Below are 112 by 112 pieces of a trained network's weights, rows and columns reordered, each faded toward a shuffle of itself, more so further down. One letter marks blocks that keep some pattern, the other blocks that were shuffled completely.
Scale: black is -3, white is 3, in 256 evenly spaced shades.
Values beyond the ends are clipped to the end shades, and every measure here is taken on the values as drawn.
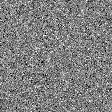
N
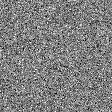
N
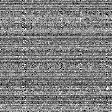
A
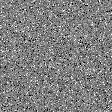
N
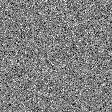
N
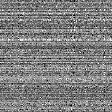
A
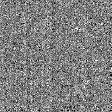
A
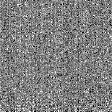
A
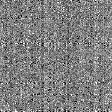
A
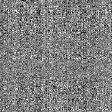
A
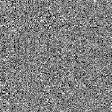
A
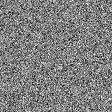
N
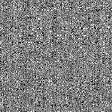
A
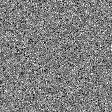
N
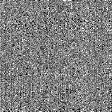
A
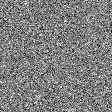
N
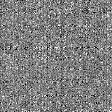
A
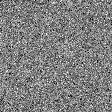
N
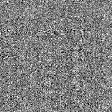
A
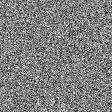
N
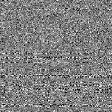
A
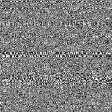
A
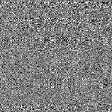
A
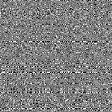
A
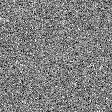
N
